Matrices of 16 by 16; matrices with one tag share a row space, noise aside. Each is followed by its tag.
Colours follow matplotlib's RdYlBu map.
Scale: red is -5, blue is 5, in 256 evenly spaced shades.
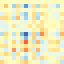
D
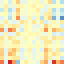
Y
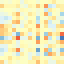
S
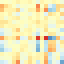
S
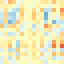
Y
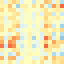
Y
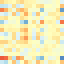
D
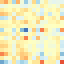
D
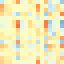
S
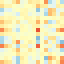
S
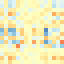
Y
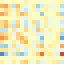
D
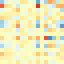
S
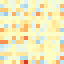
D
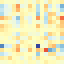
S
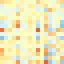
S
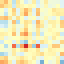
D
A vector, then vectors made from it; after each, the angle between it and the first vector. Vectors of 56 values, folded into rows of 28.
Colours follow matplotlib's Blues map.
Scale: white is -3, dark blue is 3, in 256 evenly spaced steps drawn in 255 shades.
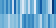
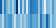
orthogonal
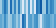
partly aligned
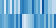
partly opposed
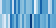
partly aligned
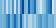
nearly opposite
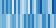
nearly parallel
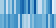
nearly opposite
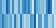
partly opposed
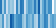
partly opposed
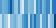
partly aligned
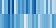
partly opposed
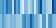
nearly parallel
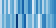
orthogonal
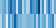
orthogonal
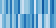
partly aligned
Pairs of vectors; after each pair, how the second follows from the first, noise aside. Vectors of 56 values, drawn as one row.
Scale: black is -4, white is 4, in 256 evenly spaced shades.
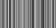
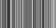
sign-scrambled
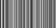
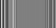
partly zeroed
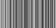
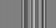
partly zeroed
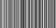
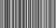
wrapped around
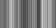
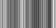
wrapped around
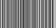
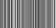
wrapped around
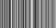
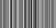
sign-scrambled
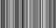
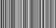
sign-scrambled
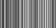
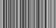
sign-scrambled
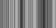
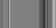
partly zeroed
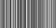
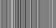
partly zeroed
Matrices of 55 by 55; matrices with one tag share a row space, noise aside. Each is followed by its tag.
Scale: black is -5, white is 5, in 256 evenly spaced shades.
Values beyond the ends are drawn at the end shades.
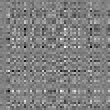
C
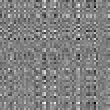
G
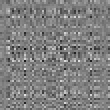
C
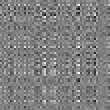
G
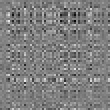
C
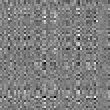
G
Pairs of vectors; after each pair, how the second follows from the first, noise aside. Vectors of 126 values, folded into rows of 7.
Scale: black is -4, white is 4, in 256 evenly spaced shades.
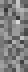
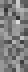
copied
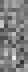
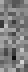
negated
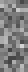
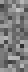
sign-scrambled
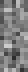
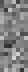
sign-scrambled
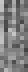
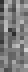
negated
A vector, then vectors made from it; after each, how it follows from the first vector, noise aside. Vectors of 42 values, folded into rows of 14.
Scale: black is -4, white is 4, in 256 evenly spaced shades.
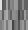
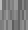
shrunk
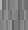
shrunk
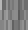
shrunk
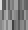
copied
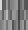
copied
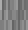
shrunk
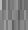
shrunk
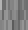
shrunk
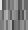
copied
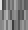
copied
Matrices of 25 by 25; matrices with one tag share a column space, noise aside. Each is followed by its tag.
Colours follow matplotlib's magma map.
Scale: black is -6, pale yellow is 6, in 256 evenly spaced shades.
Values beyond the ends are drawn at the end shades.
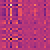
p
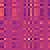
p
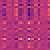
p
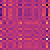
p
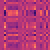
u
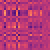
u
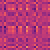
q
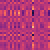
u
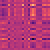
p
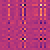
p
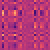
u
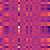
q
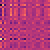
p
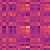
q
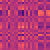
u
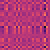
q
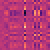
u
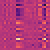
p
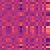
q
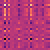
p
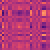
u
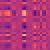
u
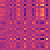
p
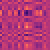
u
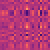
u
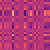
u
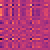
p
